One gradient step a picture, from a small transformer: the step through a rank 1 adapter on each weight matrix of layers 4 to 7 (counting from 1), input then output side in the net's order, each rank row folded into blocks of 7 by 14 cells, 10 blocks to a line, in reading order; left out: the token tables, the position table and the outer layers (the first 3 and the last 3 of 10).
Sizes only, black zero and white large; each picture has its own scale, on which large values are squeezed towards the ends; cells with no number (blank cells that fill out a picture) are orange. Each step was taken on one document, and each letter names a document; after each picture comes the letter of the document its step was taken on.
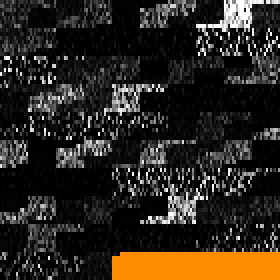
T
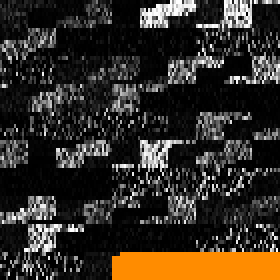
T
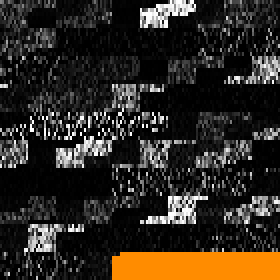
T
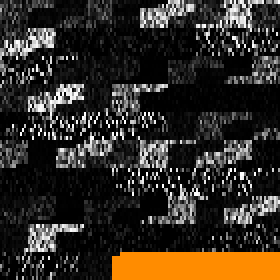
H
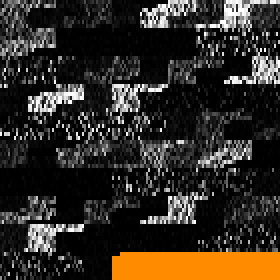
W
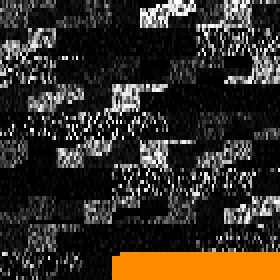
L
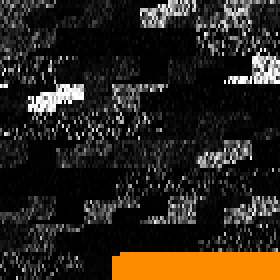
W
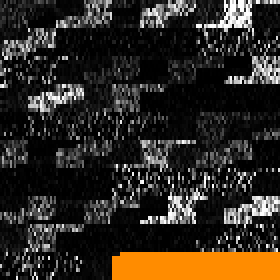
L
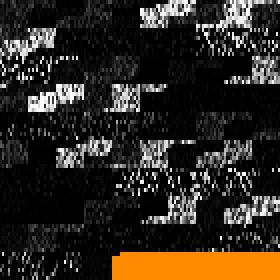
H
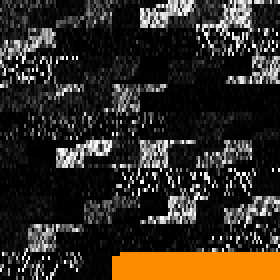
H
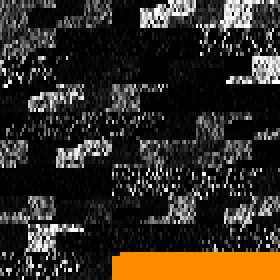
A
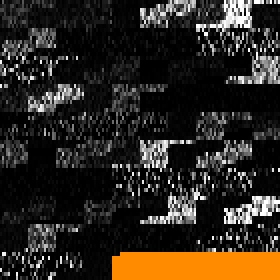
L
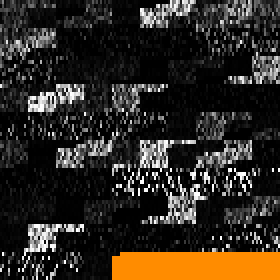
H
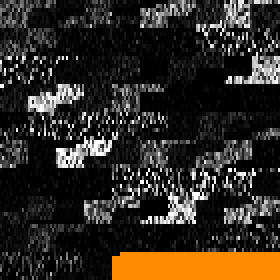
L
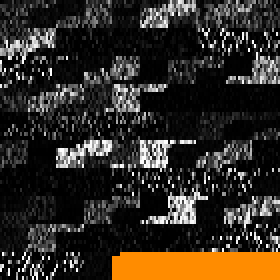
H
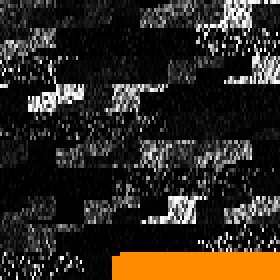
W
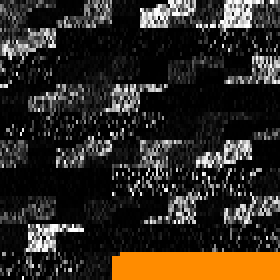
A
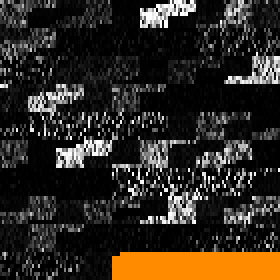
T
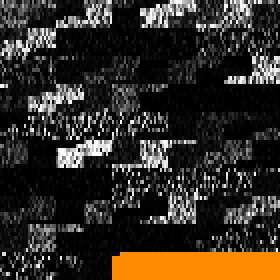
L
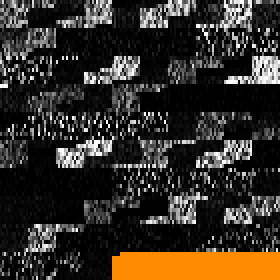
L
